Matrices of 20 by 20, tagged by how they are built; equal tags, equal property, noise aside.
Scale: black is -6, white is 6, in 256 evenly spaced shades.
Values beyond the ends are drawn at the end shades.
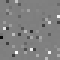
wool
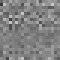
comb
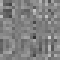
comb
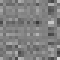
comb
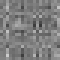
comb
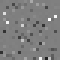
wool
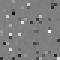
wool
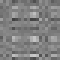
comb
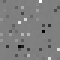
wool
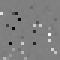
wool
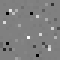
wool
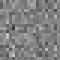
comb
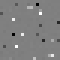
wool
